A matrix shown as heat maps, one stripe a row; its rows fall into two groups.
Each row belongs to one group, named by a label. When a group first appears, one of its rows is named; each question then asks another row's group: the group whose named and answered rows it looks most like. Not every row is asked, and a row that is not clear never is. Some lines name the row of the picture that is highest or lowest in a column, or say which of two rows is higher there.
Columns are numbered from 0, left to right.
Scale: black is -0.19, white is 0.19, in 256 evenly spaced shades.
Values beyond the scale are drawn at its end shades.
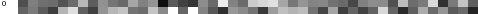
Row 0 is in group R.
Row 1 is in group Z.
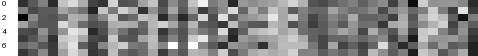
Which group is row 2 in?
R
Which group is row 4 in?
R
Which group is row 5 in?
R
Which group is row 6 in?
Z
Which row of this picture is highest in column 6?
4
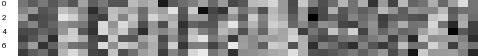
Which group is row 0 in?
R
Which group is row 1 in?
Z
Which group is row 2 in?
Z
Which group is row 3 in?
Z
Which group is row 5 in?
R
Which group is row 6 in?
Z
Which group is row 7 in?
R
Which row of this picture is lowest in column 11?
5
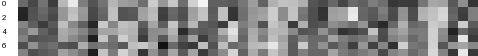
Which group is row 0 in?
Z
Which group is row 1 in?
R
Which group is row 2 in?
R
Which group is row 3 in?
Z
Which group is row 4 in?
Z
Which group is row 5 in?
Z
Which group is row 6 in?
R
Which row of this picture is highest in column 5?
0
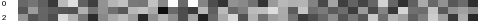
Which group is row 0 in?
Z
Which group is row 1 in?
R
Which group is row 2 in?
Z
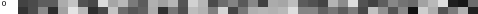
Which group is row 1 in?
R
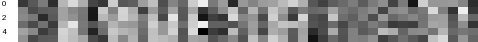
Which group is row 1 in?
Z
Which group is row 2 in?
Z
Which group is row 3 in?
Z
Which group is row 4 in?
Z
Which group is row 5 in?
Z
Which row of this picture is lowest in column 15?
0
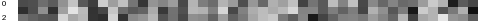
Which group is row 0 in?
Z
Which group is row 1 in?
R
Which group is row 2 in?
R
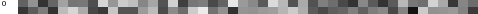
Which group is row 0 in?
Z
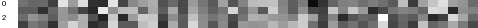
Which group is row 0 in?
R
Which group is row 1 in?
Z
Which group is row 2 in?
R
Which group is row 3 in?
R
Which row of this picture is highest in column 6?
0
